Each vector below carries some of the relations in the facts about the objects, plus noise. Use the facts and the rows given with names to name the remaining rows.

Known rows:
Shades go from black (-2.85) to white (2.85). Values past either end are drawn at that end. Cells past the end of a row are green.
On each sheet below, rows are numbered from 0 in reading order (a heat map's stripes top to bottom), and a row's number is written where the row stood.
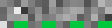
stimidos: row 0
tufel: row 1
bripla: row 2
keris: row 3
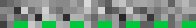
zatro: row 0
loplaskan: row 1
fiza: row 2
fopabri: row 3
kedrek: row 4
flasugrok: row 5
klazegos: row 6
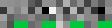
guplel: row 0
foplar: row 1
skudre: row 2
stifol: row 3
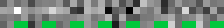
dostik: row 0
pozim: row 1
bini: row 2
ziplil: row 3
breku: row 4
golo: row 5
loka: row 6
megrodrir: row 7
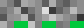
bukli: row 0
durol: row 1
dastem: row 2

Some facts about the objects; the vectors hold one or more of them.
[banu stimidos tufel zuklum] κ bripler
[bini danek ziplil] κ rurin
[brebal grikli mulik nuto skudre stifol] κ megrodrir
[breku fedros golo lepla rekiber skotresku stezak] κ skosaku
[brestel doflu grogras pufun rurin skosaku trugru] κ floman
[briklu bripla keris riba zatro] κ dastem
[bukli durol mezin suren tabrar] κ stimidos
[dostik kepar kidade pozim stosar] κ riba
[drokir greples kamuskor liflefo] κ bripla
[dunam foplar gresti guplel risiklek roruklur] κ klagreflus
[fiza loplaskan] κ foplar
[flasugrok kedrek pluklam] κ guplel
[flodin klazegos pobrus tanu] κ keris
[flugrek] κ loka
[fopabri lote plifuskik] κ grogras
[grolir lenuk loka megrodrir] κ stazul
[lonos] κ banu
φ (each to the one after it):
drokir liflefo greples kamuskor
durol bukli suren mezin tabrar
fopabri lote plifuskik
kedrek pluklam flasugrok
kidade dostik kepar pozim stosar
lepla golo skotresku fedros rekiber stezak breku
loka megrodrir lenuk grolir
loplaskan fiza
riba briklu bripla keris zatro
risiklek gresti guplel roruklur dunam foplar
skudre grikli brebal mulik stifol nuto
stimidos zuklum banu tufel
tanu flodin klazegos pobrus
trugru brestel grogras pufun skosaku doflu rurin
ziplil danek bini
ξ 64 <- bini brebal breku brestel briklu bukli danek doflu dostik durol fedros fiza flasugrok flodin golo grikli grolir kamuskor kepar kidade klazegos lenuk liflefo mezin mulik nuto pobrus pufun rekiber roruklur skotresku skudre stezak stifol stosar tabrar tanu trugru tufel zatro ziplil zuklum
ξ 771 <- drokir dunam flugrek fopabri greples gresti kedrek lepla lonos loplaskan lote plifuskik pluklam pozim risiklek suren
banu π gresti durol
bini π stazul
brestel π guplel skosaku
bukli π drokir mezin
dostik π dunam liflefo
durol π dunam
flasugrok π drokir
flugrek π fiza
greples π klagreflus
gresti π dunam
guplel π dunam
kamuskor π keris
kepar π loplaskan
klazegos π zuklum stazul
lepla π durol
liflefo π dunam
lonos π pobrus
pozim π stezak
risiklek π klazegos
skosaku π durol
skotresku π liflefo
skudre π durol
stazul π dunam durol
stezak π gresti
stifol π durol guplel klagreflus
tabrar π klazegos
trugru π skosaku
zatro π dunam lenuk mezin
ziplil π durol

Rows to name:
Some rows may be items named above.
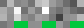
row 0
drokir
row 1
tanu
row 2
suren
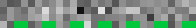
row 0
banu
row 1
liflefo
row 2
ziplil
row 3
loka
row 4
kepar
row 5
gresti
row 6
pobrus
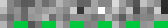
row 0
lote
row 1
greples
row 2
trugru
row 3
kidade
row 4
fopabri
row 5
lepla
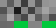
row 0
skosaku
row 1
klagreflus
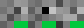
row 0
roruklur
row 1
dunam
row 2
kamuskor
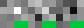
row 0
kidade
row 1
kedrek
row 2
tabrar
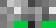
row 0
flodin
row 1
stosar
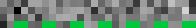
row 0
stezak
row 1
flasugrok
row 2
bripla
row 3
grikli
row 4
fedros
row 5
bini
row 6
lepla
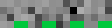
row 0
gresti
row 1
guplel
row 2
doflu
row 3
brestel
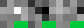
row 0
dostik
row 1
nuto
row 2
danek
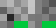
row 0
pluklam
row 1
plifuskik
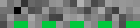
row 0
rekiber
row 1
stazul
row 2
suren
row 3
bripler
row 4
guplel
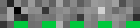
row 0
rurin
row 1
pufun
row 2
grogras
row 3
briklu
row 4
floman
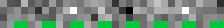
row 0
lonos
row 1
flugrek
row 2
riba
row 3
risiklek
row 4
nuto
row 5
klazegos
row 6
kidade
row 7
skotresku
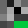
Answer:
rurin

